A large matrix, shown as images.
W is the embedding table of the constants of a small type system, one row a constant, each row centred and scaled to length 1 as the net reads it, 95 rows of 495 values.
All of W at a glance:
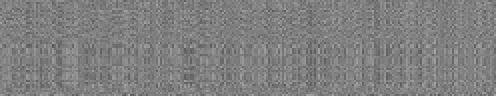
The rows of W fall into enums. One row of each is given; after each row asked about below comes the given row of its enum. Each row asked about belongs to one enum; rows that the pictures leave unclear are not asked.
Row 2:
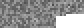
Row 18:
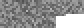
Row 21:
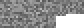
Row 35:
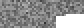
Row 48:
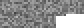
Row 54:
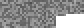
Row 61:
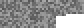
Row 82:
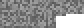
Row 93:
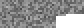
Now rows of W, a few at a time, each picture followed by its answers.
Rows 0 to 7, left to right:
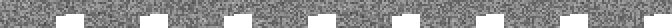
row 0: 35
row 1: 48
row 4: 48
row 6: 54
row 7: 82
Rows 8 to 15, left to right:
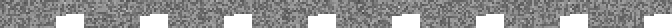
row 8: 2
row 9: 21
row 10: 61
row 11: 61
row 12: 18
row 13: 54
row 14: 2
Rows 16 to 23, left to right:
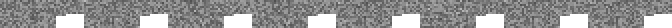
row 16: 61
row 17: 54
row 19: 18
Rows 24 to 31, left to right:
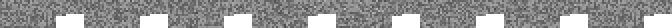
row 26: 2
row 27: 18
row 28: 21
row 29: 54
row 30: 93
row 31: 82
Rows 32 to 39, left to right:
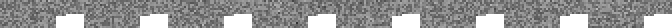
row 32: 61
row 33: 54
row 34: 18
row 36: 2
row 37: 93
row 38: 61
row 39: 21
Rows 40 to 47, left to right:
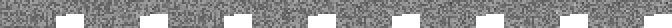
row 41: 2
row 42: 82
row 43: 61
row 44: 54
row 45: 54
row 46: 54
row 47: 54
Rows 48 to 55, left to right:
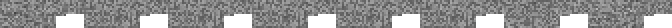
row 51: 82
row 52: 82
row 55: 21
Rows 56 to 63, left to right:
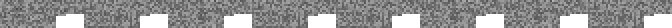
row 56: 93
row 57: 82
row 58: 61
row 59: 82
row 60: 82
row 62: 61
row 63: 82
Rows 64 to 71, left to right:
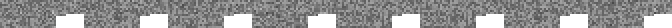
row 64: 54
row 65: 61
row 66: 2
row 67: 48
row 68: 82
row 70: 61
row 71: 2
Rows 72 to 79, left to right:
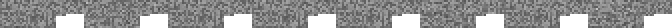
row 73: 54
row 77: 48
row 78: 82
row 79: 21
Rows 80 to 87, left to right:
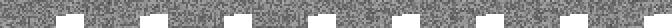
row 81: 2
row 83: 82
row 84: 61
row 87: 2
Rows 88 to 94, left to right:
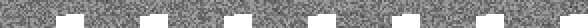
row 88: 54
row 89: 18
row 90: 61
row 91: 18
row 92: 48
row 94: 35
